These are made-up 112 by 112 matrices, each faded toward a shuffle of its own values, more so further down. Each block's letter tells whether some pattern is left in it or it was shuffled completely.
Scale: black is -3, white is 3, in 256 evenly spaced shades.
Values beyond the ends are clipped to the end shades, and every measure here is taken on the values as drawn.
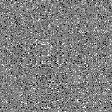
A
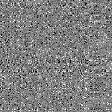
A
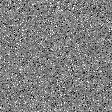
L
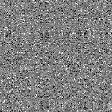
A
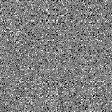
A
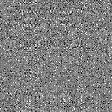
A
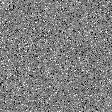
L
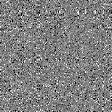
A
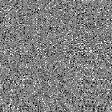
A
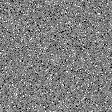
L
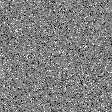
L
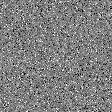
L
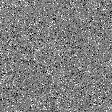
L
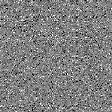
A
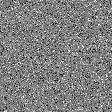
L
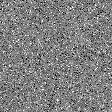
L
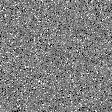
L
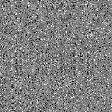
A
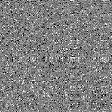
A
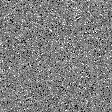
L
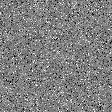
L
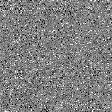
A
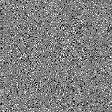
A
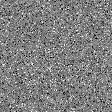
L
